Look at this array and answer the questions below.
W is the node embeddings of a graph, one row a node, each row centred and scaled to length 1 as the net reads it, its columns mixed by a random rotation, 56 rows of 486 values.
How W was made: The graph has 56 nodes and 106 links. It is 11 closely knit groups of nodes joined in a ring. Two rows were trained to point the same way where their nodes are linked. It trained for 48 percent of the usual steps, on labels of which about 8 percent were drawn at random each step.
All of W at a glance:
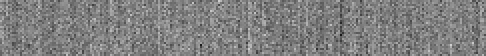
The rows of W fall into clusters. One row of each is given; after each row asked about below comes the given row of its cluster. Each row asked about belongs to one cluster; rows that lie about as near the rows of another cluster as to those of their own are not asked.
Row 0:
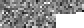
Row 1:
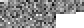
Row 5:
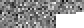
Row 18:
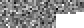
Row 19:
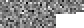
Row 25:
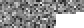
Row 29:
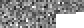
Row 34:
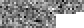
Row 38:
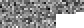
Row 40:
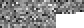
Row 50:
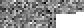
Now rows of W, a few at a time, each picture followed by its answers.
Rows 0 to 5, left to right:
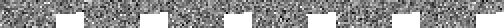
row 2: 50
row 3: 19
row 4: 38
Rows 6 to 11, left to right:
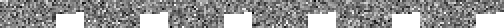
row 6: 1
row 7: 50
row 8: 18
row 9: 5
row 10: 0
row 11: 25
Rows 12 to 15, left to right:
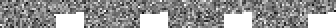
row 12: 19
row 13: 50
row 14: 38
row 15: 0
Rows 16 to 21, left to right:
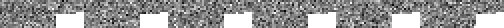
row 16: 5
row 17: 40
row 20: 34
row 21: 25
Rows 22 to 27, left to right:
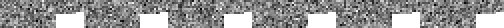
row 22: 34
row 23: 0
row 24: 5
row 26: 1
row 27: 38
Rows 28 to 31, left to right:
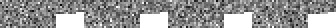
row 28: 19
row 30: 1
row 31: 29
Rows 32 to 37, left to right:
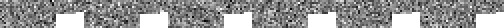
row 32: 1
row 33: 18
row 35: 40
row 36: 1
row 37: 29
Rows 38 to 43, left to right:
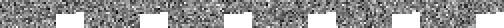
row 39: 19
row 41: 38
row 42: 18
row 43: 18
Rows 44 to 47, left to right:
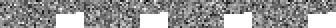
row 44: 25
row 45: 25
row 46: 40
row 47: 25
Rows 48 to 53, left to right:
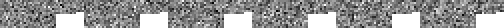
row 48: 19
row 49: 29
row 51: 40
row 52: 5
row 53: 40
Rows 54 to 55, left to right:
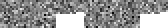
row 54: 0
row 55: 18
